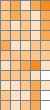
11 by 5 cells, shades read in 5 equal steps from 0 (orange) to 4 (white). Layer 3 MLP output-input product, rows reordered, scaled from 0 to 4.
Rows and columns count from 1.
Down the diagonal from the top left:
2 1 2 3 2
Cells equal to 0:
2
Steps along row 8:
same same up up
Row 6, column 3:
2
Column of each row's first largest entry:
3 4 2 4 2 1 1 5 1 5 5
